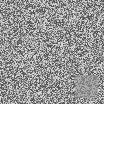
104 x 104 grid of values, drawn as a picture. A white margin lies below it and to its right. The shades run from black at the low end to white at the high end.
There is no overall slope. In the bottom right lies a patch that is calmer than the rest. Neither half mirrors the other. Overall the values sit about 60% of the way up the scale. The texture is fine-grained noise. The bottom right is the calmest part. No regular stripes run through it. No row or column stands out.
